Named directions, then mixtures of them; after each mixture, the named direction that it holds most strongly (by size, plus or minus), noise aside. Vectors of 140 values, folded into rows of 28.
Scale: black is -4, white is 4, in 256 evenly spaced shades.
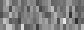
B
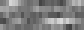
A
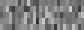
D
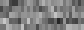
A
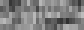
A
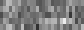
B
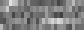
A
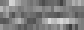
A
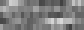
A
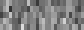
B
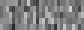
D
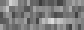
A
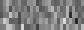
B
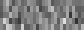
B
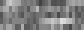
A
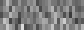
B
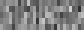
D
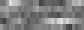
A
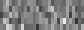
B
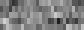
A
